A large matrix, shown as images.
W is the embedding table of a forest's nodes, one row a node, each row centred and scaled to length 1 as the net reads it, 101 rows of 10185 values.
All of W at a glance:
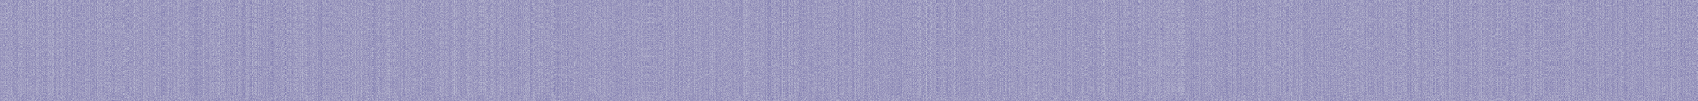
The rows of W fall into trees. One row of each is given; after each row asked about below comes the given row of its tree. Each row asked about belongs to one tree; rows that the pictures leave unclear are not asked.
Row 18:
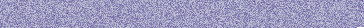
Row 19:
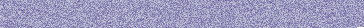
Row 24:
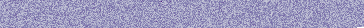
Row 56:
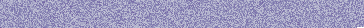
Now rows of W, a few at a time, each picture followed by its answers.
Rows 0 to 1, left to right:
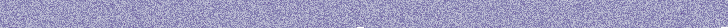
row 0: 24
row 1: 24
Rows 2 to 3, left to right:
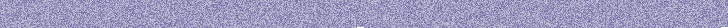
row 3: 56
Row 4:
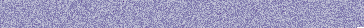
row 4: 56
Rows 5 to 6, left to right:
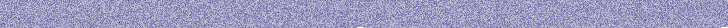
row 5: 18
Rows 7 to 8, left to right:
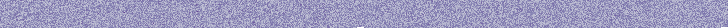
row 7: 24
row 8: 56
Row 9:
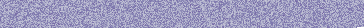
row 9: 24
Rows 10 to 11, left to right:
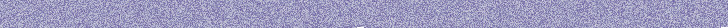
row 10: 24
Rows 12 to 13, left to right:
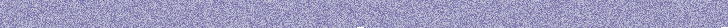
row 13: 56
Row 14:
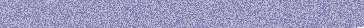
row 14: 24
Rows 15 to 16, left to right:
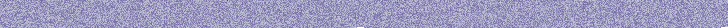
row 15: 24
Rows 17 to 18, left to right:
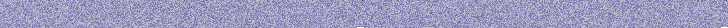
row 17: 56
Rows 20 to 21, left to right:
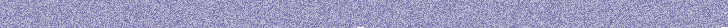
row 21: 56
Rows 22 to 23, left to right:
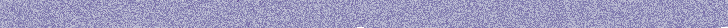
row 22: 56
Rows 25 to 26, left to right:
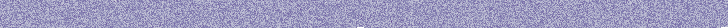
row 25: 24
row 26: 24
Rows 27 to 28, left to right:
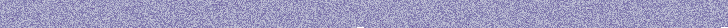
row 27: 24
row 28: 56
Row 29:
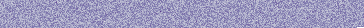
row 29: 56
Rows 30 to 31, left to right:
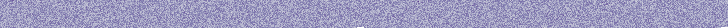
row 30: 24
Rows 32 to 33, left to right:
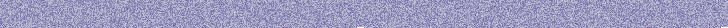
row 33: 24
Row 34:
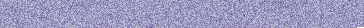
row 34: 56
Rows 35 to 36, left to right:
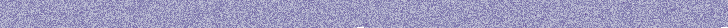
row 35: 24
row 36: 18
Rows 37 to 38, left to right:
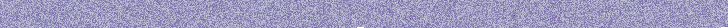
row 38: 56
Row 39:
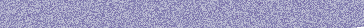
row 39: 24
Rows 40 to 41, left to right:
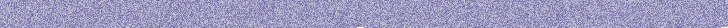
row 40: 18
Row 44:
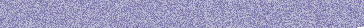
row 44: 24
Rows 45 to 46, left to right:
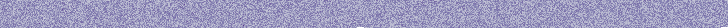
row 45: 19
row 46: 24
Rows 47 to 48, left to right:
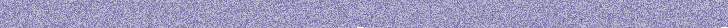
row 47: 56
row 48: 18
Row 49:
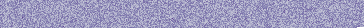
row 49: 18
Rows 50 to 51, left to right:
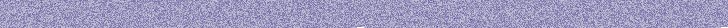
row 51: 24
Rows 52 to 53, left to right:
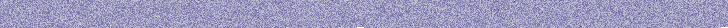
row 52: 56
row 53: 24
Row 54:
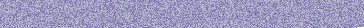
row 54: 24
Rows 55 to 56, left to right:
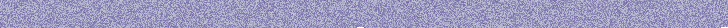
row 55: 18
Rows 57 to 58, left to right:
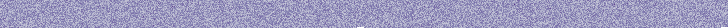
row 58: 56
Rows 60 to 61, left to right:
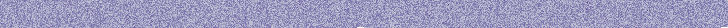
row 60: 18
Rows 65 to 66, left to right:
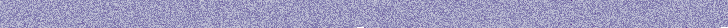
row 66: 56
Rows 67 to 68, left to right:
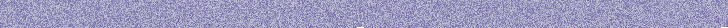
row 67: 18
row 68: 56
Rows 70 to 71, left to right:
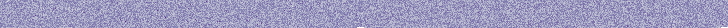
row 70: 18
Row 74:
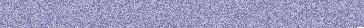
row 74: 18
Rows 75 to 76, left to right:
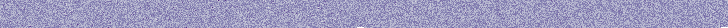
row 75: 19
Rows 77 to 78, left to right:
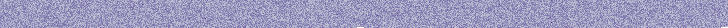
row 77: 56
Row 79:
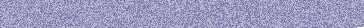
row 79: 24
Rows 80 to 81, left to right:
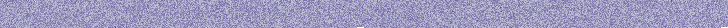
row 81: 56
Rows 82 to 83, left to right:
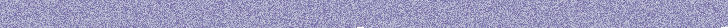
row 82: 24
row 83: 24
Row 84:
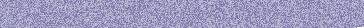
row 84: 24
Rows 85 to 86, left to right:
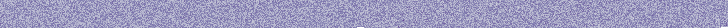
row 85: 56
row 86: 24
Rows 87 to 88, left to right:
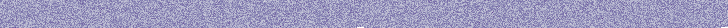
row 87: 24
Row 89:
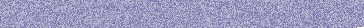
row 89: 24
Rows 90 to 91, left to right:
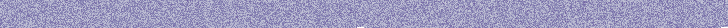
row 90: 24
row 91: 24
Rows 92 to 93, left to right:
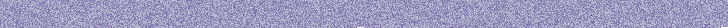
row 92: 56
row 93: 24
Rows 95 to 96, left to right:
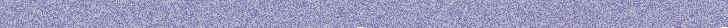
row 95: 56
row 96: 19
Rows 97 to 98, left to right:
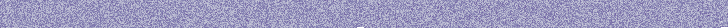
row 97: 18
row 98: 56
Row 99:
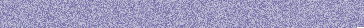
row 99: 56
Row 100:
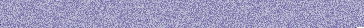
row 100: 19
